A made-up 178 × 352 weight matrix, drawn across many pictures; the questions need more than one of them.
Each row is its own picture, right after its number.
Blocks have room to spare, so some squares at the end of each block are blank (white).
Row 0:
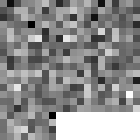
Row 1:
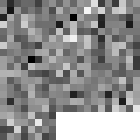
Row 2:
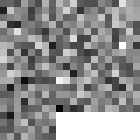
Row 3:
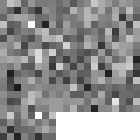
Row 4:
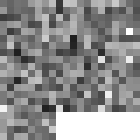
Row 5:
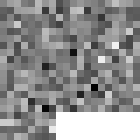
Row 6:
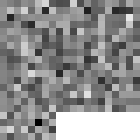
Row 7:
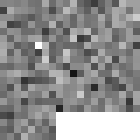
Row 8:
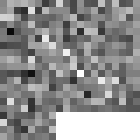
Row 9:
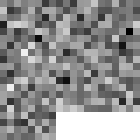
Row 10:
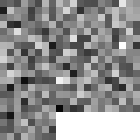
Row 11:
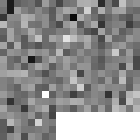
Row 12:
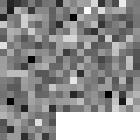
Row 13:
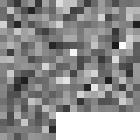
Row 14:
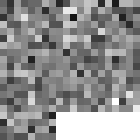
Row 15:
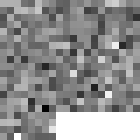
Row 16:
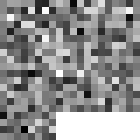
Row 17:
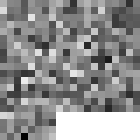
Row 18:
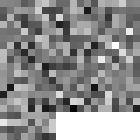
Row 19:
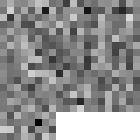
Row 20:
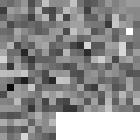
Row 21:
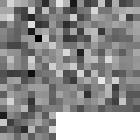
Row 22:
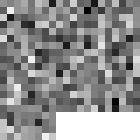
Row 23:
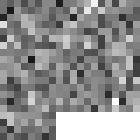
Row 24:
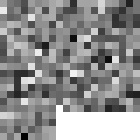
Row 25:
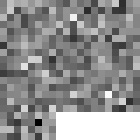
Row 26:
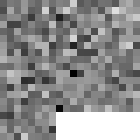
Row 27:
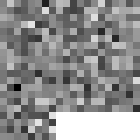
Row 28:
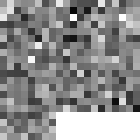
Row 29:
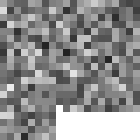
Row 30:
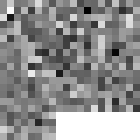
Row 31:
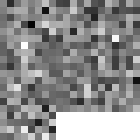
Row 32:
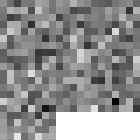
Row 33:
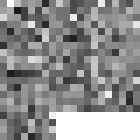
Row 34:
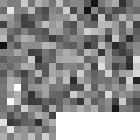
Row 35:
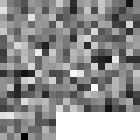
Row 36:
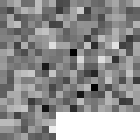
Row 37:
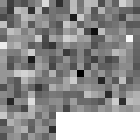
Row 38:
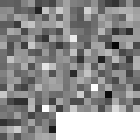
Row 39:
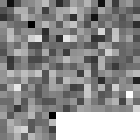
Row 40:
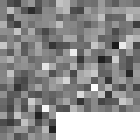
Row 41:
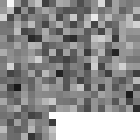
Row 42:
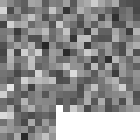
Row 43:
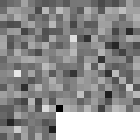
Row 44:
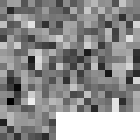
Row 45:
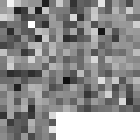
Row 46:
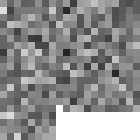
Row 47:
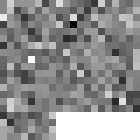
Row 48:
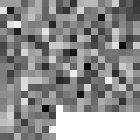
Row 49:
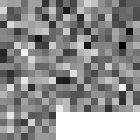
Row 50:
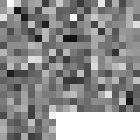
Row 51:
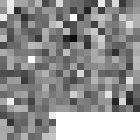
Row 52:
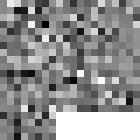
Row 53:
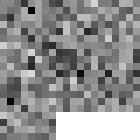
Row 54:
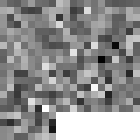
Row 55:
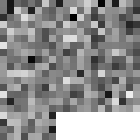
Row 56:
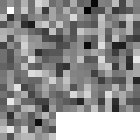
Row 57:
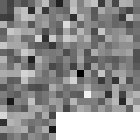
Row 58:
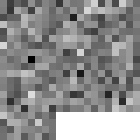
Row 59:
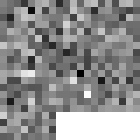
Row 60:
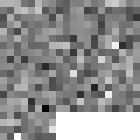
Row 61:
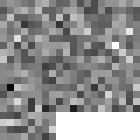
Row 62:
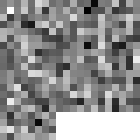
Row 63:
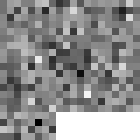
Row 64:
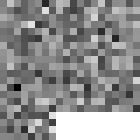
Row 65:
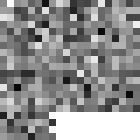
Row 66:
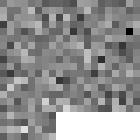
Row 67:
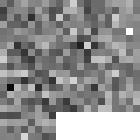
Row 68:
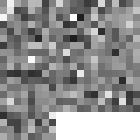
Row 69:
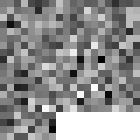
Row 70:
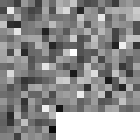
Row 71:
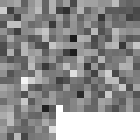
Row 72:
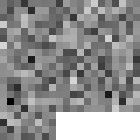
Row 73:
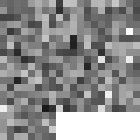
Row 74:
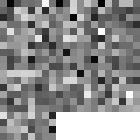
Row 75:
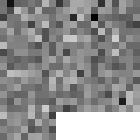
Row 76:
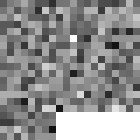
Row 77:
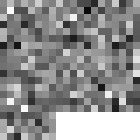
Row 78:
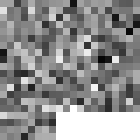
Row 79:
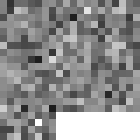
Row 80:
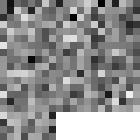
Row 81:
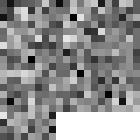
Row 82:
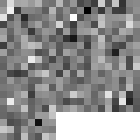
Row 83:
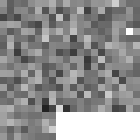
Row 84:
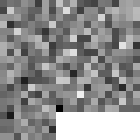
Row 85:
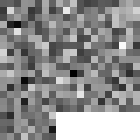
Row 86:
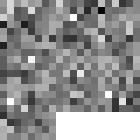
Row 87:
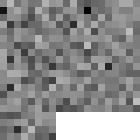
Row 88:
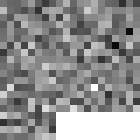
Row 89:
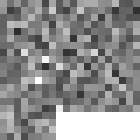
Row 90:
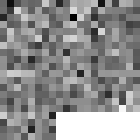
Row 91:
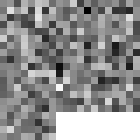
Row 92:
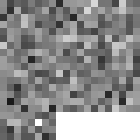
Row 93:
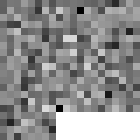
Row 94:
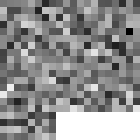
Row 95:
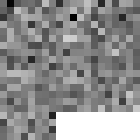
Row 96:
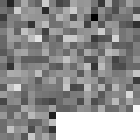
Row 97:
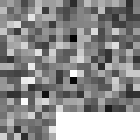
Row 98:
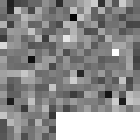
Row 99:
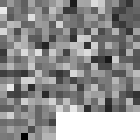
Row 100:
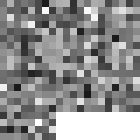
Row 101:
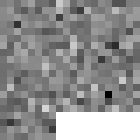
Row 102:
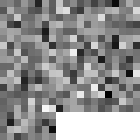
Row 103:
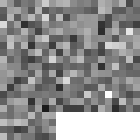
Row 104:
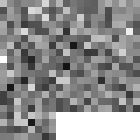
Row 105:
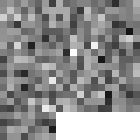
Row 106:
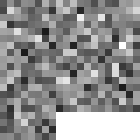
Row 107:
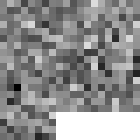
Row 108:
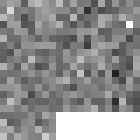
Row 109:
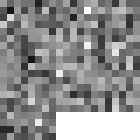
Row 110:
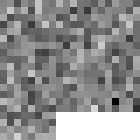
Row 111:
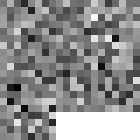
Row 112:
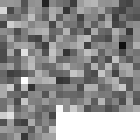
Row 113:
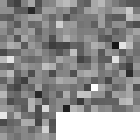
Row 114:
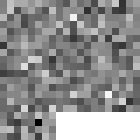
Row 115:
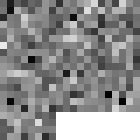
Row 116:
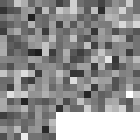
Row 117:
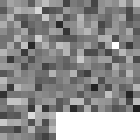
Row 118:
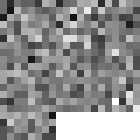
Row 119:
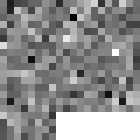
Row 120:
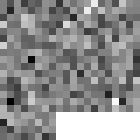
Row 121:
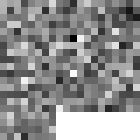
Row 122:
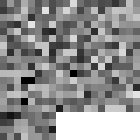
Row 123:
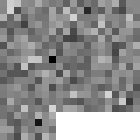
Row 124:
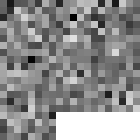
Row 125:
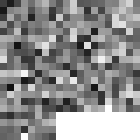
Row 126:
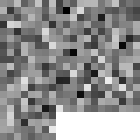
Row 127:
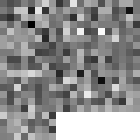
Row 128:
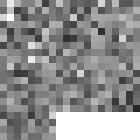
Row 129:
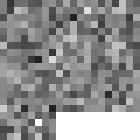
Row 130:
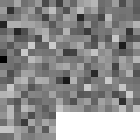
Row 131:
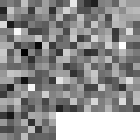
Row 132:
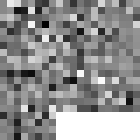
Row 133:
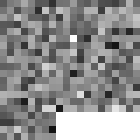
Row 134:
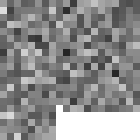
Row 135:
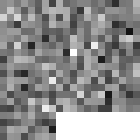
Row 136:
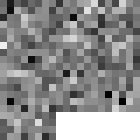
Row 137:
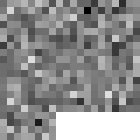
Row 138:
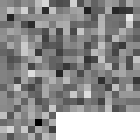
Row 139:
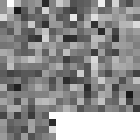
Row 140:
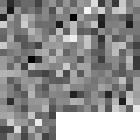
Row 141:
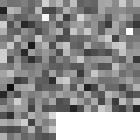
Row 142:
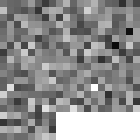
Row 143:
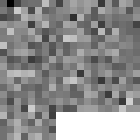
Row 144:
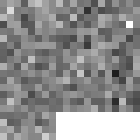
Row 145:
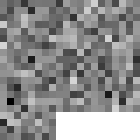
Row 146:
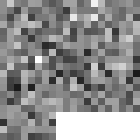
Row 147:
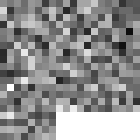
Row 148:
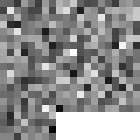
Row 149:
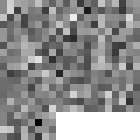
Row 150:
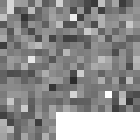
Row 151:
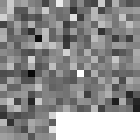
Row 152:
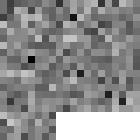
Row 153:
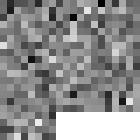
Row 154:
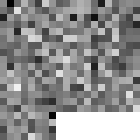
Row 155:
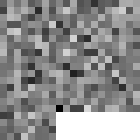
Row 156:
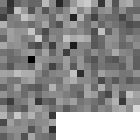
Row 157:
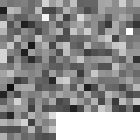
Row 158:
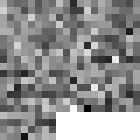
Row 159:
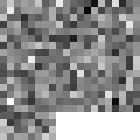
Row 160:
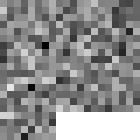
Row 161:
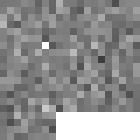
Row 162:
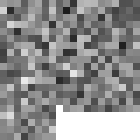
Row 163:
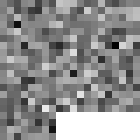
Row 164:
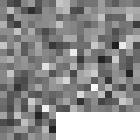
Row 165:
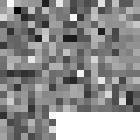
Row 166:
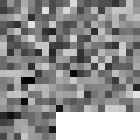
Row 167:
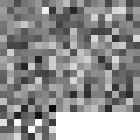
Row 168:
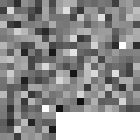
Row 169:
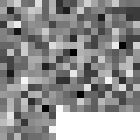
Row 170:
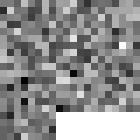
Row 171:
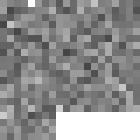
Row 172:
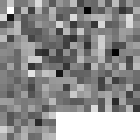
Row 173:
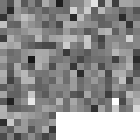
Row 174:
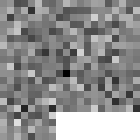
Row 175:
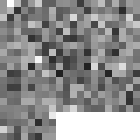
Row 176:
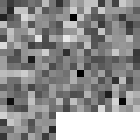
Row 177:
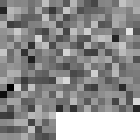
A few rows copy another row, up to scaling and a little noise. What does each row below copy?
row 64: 27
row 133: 76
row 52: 132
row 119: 98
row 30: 172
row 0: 39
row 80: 55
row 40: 164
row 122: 166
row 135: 105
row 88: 142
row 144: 108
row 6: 138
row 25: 114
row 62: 56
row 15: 60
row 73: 4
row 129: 79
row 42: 29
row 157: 141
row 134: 46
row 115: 136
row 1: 140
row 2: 10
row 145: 72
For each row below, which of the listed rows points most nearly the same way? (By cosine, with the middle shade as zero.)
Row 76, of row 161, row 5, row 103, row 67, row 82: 161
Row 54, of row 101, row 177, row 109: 101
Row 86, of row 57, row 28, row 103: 28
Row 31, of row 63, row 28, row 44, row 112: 63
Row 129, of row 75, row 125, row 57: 75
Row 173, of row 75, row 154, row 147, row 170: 75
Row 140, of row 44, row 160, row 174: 44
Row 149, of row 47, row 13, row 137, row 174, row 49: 137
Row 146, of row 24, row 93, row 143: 24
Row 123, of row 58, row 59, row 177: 177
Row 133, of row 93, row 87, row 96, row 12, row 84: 93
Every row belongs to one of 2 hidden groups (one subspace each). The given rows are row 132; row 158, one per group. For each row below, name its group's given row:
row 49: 158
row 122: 158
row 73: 158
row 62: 132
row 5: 158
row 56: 132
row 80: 132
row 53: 132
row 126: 158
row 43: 158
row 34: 132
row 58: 132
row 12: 132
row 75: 132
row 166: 158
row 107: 132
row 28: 132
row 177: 158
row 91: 132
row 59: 132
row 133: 158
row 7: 158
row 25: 132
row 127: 132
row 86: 132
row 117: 158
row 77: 132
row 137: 132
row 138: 132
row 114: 132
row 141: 158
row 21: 132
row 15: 158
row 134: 158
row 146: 132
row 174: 132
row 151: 132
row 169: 158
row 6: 132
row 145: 132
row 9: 158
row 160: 158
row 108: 132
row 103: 158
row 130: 158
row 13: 158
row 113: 158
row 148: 158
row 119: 132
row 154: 132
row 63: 132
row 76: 158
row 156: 132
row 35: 158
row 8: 132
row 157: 158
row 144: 132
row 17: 158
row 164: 158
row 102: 158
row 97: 158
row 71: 158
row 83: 158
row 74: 132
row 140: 132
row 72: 132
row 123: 132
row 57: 132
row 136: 132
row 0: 132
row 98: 132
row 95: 132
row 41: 132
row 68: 132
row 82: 132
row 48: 158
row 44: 132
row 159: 132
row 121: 158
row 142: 158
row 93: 158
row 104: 158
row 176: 132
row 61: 158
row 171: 158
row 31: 132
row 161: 158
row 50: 132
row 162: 158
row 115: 132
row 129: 132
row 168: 158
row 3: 132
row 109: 132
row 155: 158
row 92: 132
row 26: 158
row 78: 158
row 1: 132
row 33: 132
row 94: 158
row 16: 132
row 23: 132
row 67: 158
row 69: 158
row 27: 132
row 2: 158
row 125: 158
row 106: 158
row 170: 158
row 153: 132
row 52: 132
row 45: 132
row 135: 158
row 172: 132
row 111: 132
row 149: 132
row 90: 132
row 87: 158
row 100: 132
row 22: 132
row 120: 132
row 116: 158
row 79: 132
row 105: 158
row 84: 158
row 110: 132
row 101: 158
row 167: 132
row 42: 158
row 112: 158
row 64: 132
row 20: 158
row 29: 158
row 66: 158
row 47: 132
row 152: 132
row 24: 158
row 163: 158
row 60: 158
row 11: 132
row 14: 132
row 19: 132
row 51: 132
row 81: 132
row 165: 132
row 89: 158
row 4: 158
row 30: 132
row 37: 132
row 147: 158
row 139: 132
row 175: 132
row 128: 132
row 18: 158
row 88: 158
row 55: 132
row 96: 132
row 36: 158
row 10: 158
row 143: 132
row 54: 158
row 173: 132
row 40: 158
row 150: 132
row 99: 158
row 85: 158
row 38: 158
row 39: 132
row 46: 158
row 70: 158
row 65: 132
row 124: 132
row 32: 132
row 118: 132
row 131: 158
